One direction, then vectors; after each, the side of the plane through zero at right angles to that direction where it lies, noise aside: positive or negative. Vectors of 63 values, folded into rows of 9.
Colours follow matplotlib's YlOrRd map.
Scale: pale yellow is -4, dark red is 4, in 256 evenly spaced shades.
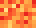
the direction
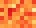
positive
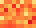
negative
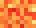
positive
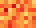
negative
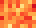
positive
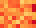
negative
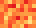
negative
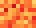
negative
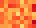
negative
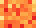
negative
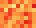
positive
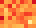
positive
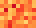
negative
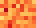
negative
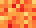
negative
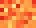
positive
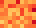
negative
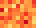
positive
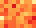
negative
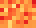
positive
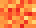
positive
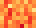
positive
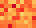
negative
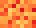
negative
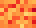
negative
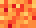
negative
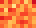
positive
